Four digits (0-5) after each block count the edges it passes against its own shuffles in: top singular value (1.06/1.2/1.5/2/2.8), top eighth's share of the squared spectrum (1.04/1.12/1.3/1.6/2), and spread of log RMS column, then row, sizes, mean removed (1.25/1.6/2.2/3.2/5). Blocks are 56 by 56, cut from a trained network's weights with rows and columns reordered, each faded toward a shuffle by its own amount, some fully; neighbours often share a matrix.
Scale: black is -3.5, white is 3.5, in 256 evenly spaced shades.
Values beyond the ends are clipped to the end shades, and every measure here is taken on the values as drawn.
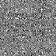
3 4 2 2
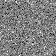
0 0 0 0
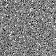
0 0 0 0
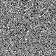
0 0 0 0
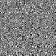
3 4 1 2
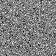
0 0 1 0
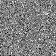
1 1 0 0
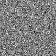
2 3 0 0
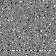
2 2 0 1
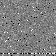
3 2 0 1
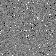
1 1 0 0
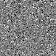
2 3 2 0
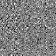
3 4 2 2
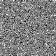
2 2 0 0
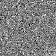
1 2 0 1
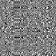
4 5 2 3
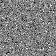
0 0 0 0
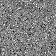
0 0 0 0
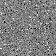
1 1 0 0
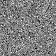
0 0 0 0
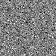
1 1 0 0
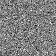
0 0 0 0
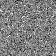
0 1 0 0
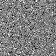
1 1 0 0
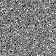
0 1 0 0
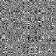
3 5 3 2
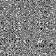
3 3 2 2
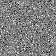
0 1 0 0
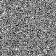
1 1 0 0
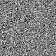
2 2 1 0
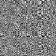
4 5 3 2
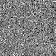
2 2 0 0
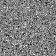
1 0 0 0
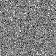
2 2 0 0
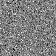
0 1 0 0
